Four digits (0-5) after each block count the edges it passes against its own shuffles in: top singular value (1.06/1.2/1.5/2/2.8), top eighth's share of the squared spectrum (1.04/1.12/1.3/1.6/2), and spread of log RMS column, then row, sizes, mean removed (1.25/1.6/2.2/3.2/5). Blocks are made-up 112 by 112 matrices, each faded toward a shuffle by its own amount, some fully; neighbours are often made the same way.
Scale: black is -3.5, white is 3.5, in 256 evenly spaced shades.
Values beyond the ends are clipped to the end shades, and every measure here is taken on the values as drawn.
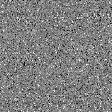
3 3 1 1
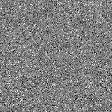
4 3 1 1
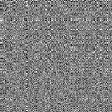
5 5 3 4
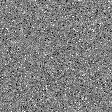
0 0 0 0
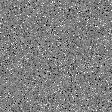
0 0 0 0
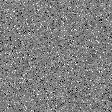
1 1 0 0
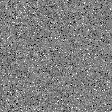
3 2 1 1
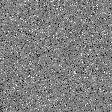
1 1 0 0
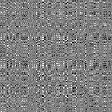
5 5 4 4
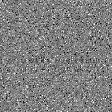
4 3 1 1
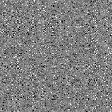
4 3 2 2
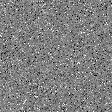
2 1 0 0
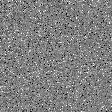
1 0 0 0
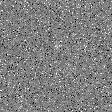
1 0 0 0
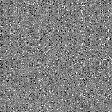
4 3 1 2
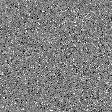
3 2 0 0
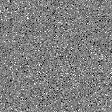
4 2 1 1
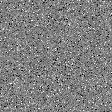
2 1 0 0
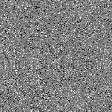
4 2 1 1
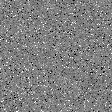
2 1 0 0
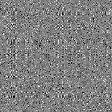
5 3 2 2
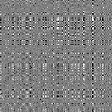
5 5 4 4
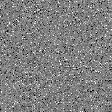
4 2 1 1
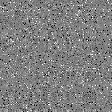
4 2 1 1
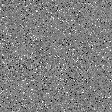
3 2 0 0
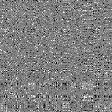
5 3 2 2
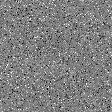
0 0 0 0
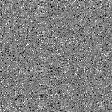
4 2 1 1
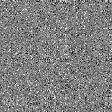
4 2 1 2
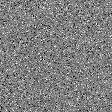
0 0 0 0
